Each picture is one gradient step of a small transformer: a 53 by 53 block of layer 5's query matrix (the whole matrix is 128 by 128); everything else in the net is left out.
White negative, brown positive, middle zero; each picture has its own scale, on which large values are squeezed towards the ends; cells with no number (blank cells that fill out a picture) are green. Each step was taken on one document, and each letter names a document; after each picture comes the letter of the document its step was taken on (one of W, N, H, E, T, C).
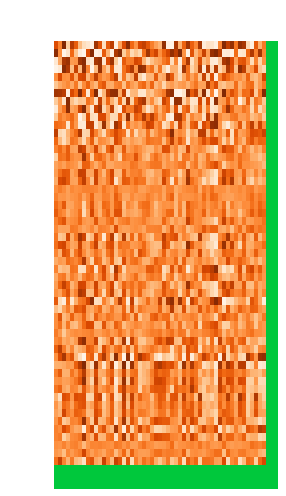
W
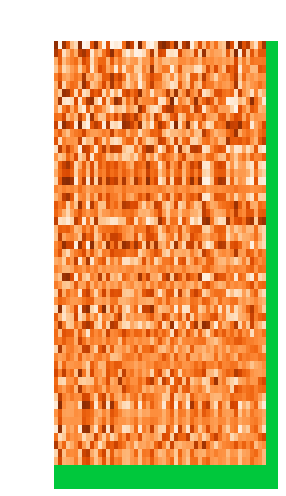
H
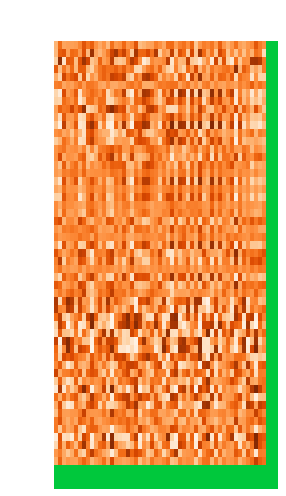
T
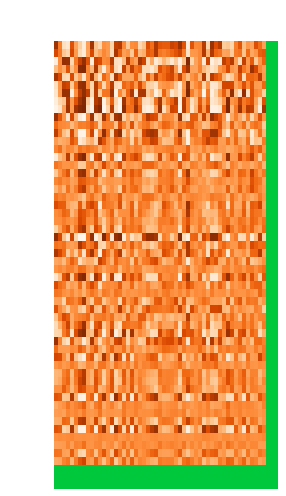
W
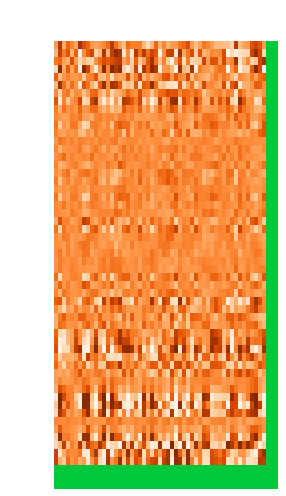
T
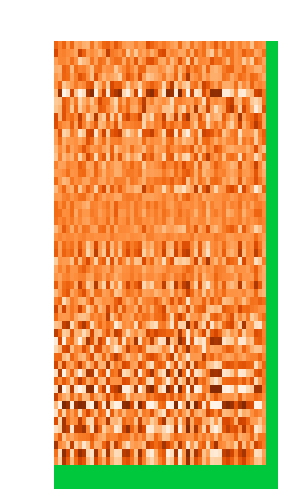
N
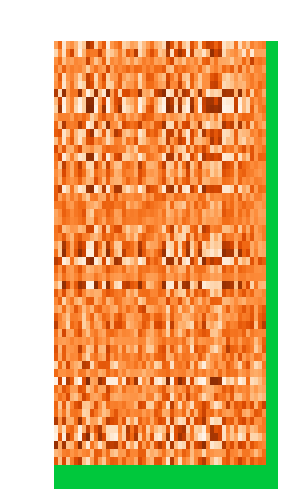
N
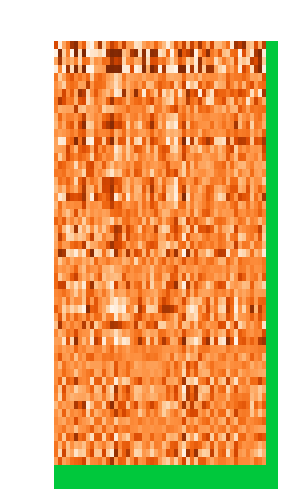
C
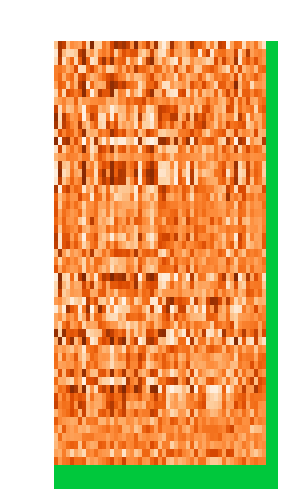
T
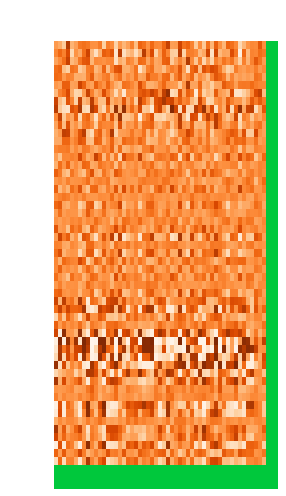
N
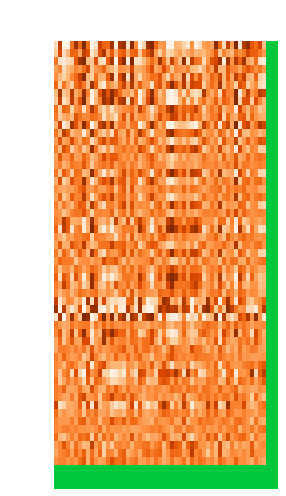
C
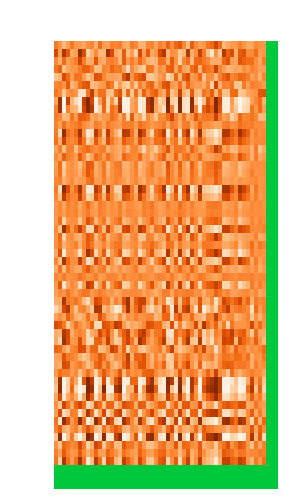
N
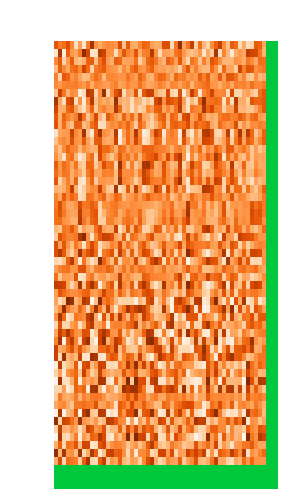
N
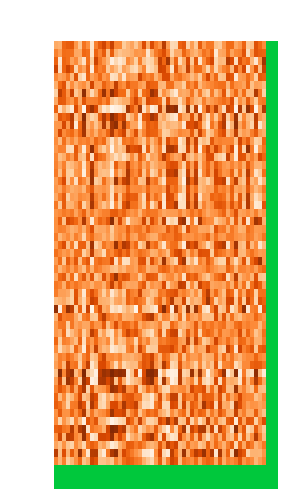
H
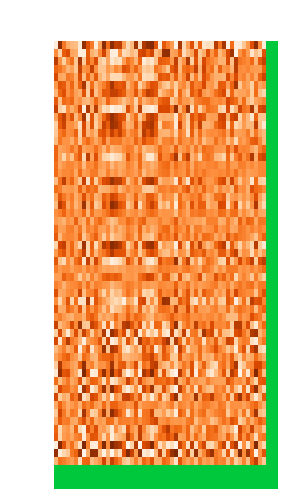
H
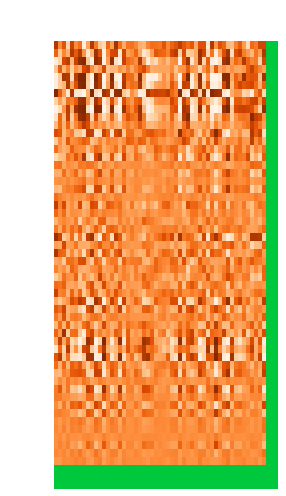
W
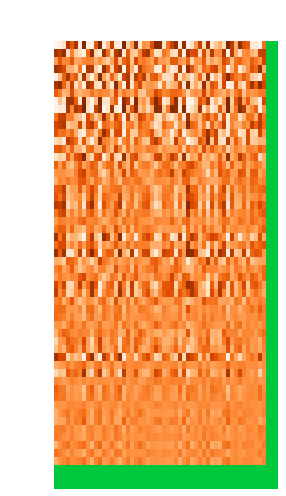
W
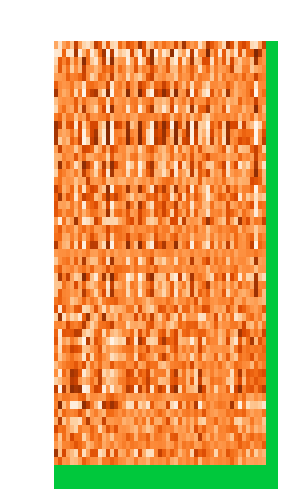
T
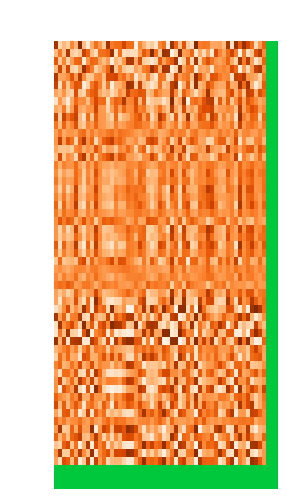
H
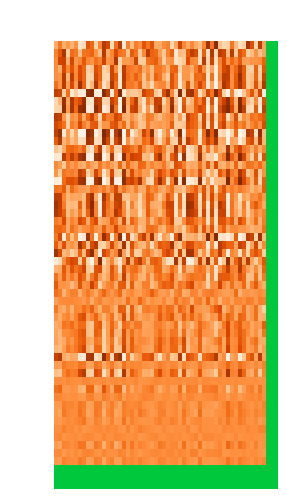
W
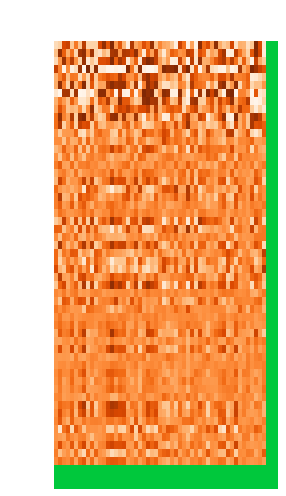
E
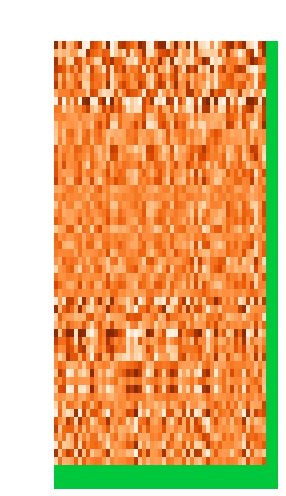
E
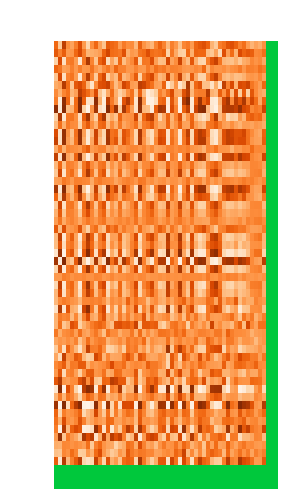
N
